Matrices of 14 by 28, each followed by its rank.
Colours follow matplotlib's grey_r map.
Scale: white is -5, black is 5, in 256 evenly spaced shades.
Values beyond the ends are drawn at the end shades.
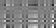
one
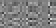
two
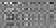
two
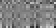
two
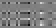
one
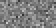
full rank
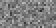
full rank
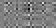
two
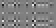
one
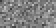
full rank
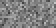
full rank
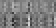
two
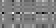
one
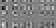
two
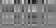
one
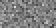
full rank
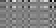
one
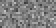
full rank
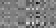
two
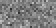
full rank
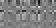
two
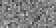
full rank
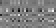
two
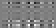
one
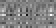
two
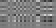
one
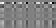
one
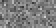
full rank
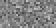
full rank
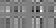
one
